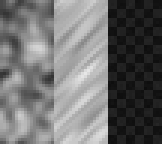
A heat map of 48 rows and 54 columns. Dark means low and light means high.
It is made of 1 by 3 panels. Panel 1,1: middling, blotchy, strong in contrast. Panel 1,2: high, slanting up to the right. Panel 1,3: very low, checkered, faint in contrast.
